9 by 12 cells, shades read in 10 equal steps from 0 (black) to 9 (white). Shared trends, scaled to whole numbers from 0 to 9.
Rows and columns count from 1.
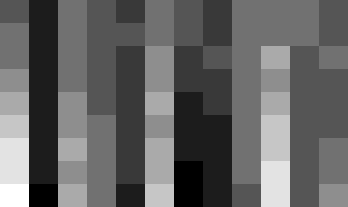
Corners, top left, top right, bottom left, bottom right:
3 3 9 5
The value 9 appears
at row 9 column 1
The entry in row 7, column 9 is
4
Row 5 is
6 1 5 3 2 6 1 2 4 6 3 3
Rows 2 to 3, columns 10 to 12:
4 4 3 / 6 3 4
